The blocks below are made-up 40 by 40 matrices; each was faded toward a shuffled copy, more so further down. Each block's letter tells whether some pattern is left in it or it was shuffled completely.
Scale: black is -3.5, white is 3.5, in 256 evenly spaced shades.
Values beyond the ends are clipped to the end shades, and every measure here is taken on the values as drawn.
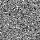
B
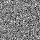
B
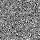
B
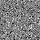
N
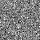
B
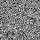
B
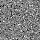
N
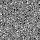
B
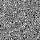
N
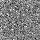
B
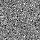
B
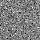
B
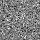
N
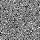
B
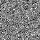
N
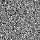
B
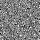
B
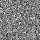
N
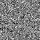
B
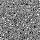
B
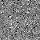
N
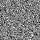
B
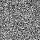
B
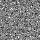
B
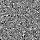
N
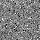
N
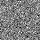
B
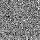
N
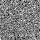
B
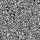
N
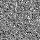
B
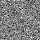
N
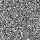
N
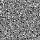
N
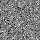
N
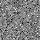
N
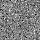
B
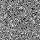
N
